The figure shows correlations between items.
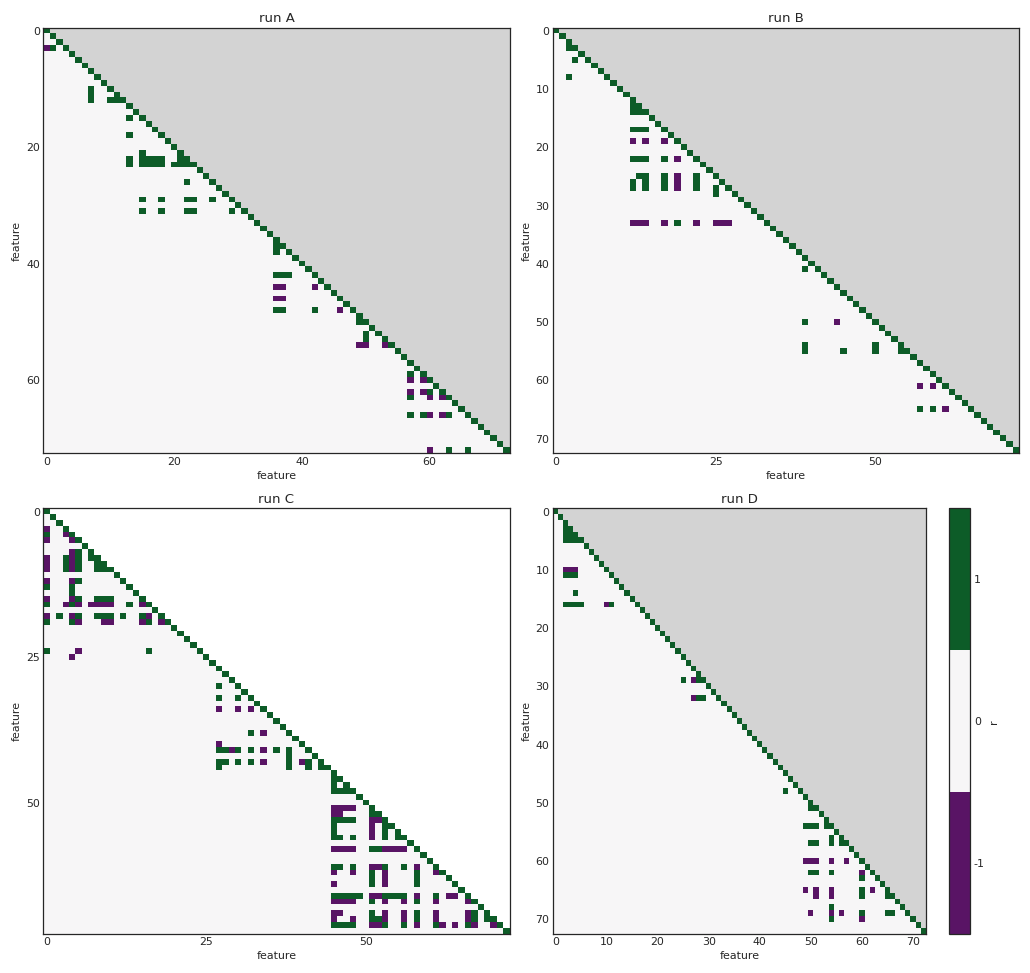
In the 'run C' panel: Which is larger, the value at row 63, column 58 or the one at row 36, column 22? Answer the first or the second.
the first
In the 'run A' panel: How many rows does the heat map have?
73
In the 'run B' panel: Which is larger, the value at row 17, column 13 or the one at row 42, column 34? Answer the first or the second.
the first
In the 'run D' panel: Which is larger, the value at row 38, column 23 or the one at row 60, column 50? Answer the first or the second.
the first
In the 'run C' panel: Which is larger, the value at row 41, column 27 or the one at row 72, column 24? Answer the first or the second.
the first
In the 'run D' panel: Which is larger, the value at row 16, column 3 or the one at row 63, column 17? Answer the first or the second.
the first
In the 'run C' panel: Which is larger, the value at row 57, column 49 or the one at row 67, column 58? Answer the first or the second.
the second
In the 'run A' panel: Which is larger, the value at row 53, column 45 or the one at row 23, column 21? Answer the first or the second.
the second
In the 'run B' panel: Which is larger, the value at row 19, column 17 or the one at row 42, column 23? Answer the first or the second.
the second
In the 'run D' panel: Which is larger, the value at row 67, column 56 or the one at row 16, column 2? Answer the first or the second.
the second
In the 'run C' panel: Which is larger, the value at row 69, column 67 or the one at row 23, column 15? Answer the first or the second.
the first
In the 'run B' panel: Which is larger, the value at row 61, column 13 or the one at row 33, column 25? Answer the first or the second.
the first
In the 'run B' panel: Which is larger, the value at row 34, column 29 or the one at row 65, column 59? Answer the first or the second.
the second
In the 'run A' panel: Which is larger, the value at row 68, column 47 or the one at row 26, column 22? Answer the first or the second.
the second
